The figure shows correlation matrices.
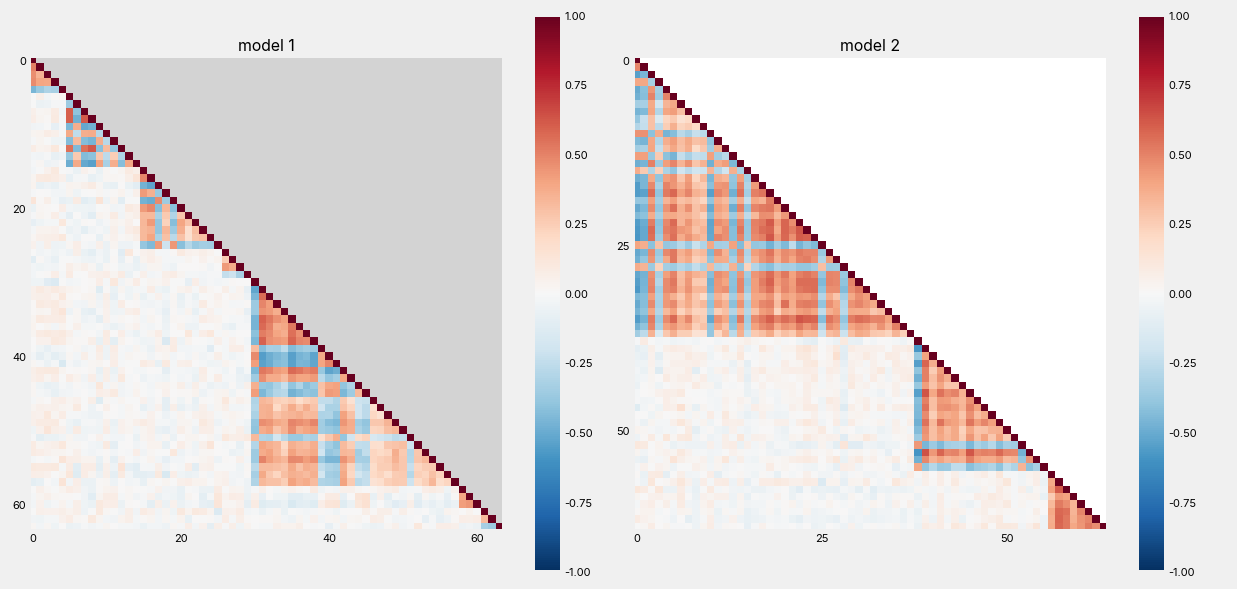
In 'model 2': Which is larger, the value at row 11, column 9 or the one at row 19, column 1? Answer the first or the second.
the first
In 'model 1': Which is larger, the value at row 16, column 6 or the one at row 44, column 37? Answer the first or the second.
the first
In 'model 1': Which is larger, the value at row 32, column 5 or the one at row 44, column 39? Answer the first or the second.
the second
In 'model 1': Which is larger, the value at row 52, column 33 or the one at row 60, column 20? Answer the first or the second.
the first
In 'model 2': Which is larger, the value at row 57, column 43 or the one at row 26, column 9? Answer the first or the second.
the second
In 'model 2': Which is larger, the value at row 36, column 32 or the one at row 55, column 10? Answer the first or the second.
the first
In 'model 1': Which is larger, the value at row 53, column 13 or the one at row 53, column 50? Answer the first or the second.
the second
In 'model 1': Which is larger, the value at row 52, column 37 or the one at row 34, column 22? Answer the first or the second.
the first
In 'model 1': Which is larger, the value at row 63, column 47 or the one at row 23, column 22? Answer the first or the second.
the second
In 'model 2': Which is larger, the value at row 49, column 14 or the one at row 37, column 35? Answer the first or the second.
the second
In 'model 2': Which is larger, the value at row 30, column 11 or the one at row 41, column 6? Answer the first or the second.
the first
